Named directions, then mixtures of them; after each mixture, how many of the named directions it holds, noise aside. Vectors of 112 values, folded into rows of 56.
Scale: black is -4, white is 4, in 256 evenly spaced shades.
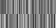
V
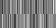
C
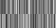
two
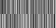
two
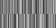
two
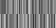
one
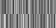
one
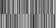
two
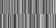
two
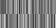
one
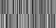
one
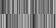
two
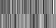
one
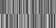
one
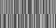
two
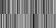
two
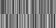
one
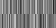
one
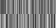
one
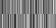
one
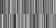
one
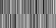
one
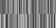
one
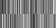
two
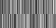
one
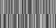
two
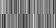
two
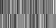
one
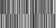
two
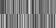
one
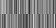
two
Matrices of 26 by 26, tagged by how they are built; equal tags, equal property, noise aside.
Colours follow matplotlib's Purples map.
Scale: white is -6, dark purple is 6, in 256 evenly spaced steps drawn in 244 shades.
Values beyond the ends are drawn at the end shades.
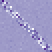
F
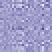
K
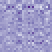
K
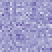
K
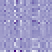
K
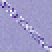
F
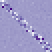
F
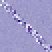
F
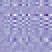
K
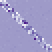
F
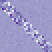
F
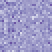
K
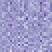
K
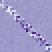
F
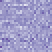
K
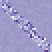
F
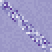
F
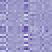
K
